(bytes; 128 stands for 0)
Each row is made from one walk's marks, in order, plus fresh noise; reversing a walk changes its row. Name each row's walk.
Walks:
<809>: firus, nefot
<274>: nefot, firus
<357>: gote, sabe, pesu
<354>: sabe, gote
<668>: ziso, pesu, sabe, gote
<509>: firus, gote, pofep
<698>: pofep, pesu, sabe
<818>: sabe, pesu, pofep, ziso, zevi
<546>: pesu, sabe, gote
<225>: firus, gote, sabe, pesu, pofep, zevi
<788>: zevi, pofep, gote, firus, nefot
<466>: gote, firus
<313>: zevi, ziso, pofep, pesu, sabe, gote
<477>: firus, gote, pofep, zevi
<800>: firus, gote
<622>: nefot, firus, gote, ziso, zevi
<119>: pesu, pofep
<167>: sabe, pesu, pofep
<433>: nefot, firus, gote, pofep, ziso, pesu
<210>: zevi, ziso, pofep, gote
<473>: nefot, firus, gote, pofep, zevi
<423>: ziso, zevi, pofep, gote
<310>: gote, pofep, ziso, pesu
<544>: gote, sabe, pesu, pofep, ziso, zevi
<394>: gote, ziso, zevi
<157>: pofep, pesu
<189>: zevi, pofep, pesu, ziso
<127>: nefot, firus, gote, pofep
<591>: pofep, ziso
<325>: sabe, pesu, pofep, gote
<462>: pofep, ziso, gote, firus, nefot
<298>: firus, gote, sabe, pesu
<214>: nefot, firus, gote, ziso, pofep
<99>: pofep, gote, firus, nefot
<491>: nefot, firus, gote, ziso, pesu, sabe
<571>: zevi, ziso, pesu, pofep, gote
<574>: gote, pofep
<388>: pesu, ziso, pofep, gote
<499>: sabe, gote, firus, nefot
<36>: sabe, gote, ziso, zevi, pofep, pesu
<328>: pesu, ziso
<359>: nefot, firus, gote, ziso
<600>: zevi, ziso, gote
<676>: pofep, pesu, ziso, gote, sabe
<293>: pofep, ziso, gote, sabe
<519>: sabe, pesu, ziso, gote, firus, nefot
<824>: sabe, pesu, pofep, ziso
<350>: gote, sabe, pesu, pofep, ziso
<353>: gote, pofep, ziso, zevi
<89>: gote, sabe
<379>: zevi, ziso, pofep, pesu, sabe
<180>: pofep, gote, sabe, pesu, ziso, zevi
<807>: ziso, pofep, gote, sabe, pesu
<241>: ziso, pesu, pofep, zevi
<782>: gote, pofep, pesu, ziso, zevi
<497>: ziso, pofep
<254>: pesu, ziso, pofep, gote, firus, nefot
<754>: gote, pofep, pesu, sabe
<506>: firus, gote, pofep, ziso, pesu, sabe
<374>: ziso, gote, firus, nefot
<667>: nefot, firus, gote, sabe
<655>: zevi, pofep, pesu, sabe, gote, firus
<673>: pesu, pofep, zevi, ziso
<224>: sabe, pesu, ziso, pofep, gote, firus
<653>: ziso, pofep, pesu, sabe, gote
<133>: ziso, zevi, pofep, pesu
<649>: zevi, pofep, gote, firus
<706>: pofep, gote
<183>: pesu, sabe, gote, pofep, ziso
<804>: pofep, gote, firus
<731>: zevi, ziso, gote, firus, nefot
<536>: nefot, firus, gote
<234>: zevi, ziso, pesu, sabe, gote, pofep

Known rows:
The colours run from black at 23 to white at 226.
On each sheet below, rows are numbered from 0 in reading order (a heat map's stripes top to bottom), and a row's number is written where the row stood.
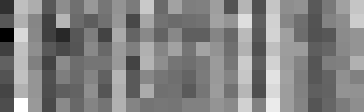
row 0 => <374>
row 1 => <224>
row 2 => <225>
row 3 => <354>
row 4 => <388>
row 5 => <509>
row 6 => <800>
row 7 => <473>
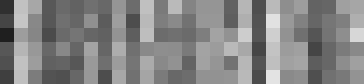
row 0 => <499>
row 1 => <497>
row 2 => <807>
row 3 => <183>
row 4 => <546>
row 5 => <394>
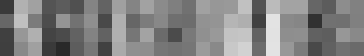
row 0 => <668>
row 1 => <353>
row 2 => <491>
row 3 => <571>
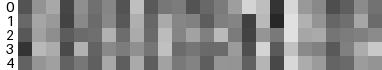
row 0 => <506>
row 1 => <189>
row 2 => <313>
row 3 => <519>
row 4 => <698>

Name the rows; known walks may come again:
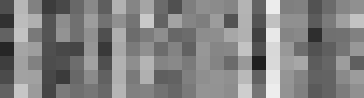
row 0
<622>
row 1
<374>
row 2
<353>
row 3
<167>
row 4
<36>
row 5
<359>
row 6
<127>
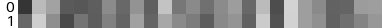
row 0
<809>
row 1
<328>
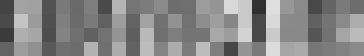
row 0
<310>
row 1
<466>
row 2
<99>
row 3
<313>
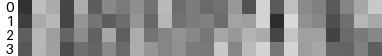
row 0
<519>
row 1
<788>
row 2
<183>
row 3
<234>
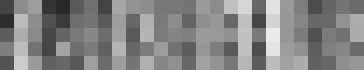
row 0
<571>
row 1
<89>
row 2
<210>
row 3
<782>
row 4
<546>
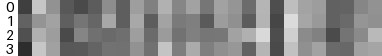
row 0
<354>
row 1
<698>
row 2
<804>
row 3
<499>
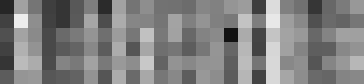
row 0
<544>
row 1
<673>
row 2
<676>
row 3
<800>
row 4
<731>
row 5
<157>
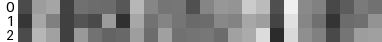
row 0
<433>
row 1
<818>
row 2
<649>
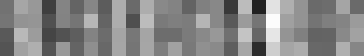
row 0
<189>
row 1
<379>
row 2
<536>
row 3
<655>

